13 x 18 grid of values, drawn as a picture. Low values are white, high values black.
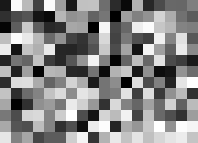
Fine speckle covers the field. Overall the values sit about 50% of the way up the scale. Neither half mirrors the other. The values spread evenly over their range.
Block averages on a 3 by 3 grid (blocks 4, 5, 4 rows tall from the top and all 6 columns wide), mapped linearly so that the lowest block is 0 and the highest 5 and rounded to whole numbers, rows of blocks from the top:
4 5 2 | 3 4 4 | 3 1 0
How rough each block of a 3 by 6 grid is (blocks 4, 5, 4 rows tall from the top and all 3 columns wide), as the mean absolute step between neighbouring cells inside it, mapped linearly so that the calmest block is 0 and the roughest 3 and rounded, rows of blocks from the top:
1 1 1 1 1 0
3 2 1 2 3 2
1 0 3 2 0 1
